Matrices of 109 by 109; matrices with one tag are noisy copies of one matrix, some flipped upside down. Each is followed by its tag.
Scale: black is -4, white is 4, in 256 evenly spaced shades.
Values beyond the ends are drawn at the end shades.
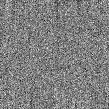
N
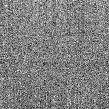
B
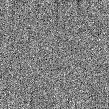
N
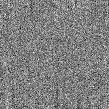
N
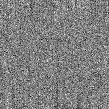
N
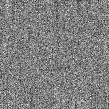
N
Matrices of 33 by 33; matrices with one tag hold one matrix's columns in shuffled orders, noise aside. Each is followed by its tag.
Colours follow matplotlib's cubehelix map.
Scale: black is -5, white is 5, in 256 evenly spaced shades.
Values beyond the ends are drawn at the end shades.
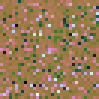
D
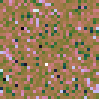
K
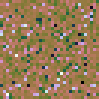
D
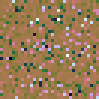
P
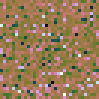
D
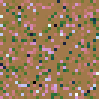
D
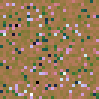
D
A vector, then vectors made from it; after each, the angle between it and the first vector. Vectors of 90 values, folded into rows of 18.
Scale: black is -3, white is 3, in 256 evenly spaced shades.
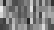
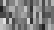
nearly opposite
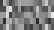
orthogonal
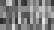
partly aligned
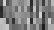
nearly opposite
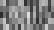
partly opposed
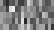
orthogonal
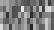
orthogonal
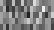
orthogonal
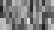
nearly opposite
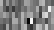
partly aligned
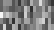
orthogonal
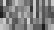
nearly opposite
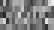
partly opposed
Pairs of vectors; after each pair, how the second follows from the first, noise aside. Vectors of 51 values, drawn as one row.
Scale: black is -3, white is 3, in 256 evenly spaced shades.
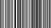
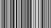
negated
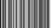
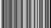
reversed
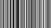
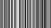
negated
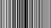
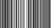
negated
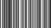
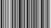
negated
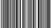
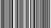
reversed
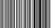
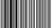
reversed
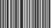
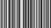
negated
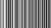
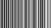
reversed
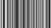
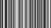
negated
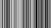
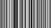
shuffled
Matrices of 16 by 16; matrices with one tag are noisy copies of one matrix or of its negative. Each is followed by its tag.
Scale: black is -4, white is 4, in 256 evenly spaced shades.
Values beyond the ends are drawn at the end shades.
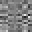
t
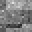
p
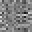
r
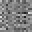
r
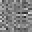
r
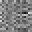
r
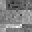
p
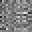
r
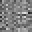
r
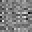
r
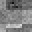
p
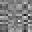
t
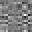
t
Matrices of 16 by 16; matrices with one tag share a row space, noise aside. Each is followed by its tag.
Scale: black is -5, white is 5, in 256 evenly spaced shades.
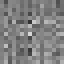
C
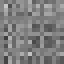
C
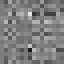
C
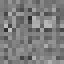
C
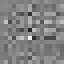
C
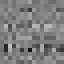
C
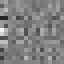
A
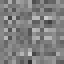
C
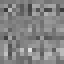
C
